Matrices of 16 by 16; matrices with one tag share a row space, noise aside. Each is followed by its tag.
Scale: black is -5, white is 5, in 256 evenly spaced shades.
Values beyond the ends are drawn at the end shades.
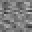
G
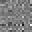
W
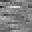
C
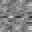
G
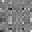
W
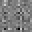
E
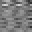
G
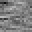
C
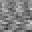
G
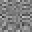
E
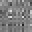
W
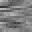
C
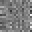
W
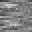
C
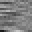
C
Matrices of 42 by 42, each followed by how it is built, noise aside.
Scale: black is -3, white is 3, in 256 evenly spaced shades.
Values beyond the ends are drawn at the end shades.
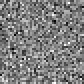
noise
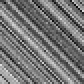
Toeplitz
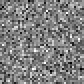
noise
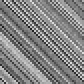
Toeplitz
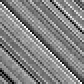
Toeplitz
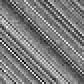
Toeplitz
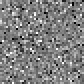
noise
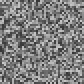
noise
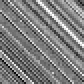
Toeplitz
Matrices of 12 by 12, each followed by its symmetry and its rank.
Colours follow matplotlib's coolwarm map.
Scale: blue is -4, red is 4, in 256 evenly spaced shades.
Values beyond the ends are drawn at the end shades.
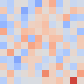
neither, full rank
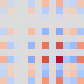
symmetric, rank one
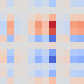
neither, rank one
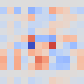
neither, rank two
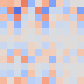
neither, rank two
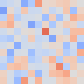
neither, full rank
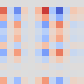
neither, rank one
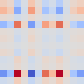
neither, rank one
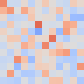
neither, full rank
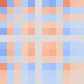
symmetric, rank one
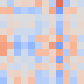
neither, rank two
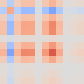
symmetric, rank one
